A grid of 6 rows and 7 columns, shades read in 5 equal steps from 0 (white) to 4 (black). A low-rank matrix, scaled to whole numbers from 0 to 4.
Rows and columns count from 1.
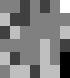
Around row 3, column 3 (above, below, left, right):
3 2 1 2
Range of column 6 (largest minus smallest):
1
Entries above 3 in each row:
0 0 0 0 1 1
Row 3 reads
3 1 2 2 2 2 1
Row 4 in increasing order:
1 2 2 2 2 2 3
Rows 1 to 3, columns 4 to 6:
2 3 2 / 2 2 2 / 2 2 2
